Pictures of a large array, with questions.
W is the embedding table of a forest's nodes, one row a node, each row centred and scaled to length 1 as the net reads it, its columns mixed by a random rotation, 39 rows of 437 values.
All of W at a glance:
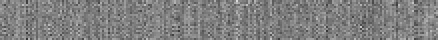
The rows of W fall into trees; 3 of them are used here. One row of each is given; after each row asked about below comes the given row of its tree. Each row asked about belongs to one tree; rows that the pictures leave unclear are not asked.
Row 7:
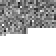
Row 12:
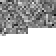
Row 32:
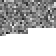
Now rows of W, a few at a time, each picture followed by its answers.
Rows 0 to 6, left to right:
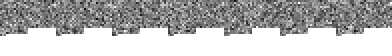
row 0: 32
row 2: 32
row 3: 32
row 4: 12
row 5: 12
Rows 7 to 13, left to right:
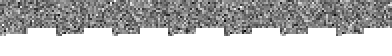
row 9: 12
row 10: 32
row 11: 32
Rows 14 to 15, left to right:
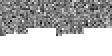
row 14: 32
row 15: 7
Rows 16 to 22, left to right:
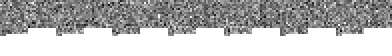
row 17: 7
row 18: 12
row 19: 7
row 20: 7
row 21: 32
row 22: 7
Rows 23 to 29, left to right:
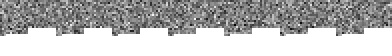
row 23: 32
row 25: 32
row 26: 12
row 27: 7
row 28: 32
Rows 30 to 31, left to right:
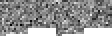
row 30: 7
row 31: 12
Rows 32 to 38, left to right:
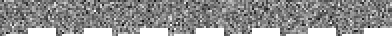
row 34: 7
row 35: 7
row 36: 32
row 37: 12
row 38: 32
